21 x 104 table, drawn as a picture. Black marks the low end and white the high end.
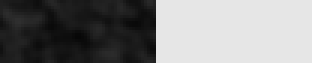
The table splits into one row of 2 panels. Panel 1,1: very low, blotchy, faint in contrast. Panel 1,2: very high, flat.
